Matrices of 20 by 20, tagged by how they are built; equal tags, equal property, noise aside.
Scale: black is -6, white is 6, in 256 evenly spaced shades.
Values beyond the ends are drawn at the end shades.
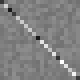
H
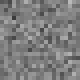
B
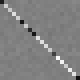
H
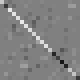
H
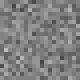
B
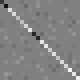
H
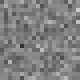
B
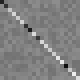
H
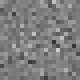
B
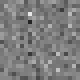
B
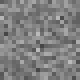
B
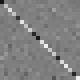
H
